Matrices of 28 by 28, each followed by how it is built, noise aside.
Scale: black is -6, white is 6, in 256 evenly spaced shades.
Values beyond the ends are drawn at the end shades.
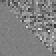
upper triangular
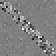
banded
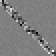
banded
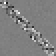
banded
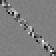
banded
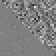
upper triangular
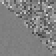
upper triangular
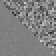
upper triangular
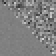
upper triangular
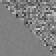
upper triangular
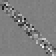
banded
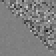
upper triangular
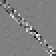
banded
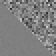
upper triangular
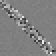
banded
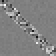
banded
